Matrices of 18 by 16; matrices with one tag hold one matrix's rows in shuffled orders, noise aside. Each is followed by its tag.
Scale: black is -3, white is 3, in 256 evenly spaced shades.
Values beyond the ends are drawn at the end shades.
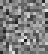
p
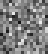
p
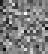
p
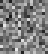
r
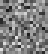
r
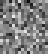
r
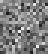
r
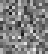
r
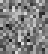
r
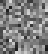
p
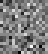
r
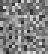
r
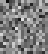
r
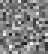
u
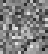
u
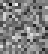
u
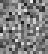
r
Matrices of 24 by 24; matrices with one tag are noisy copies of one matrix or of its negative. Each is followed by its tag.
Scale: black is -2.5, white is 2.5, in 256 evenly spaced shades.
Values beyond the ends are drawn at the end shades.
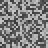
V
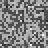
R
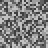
V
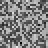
V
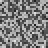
V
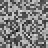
V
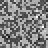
V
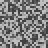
V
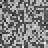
R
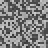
V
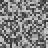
V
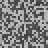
R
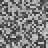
V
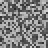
V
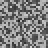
V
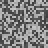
R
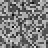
V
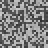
R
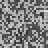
R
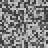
R
